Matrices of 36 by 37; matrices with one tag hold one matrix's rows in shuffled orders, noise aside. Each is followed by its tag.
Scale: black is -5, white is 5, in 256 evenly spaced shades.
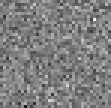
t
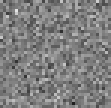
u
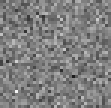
u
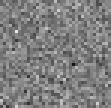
u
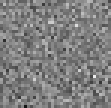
t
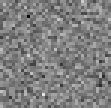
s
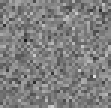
t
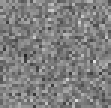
t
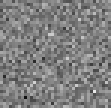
t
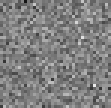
t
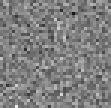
u
